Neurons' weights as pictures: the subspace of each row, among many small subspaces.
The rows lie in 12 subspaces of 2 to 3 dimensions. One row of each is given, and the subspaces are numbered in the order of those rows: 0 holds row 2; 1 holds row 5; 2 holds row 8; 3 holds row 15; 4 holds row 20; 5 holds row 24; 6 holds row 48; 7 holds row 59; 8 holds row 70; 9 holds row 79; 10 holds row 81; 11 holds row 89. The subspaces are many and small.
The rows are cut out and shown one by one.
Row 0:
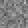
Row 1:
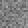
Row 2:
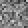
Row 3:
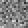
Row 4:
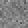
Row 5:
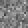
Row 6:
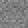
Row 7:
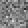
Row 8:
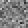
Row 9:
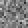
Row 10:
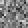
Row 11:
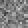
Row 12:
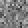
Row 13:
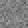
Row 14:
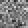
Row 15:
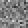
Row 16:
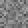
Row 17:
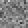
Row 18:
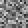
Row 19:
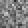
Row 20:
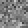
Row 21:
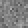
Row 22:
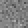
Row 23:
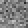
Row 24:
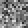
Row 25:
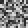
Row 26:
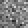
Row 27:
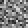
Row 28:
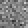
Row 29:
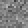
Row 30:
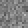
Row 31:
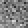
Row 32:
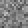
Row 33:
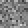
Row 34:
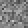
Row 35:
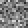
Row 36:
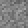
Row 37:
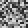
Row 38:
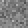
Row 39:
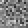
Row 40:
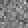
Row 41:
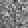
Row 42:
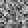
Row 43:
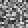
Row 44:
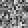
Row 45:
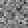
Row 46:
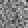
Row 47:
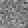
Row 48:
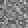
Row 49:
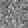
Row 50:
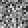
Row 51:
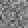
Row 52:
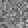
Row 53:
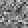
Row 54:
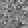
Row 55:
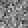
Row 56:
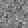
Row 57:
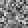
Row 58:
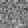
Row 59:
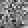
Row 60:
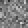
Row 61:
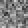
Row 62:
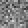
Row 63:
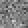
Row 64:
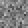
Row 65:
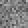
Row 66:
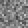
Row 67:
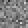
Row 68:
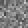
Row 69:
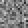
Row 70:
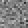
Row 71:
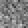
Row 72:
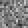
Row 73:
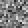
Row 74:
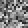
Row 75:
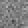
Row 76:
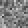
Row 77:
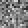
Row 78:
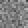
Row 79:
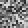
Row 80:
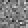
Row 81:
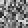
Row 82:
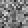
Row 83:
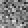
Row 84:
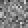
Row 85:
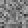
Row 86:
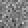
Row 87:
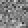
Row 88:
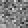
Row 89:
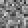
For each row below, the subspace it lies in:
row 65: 9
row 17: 2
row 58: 4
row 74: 4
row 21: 8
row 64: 1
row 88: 8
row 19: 11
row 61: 11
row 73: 9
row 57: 7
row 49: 10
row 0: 11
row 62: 3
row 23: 7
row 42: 6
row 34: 0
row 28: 7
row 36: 0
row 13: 0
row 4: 2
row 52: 8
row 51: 0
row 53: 0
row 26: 5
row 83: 5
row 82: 5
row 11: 5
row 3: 10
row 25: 11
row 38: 1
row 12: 3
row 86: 1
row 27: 6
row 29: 9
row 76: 8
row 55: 1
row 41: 11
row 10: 10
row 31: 5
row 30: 9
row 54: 4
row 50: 1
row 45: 7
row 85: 6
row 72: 8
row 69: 8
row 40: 10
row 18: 6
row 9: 10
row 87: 4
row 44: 9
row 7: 3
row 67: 3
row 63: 7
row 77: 3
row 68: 1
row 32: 5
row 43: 8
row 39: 11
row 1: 9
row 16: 6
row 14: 4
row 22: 8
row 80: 3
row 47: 7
